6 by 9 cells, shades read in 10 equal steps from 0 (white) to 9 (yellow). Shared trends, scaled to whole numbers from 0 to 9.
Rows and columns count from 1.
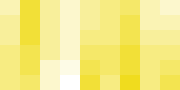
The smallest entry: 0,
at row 6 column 4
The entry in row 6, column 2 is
6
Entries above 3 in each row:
5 6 8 8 7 7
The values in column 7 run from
6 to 9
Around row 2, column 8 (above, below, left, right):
3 4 7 3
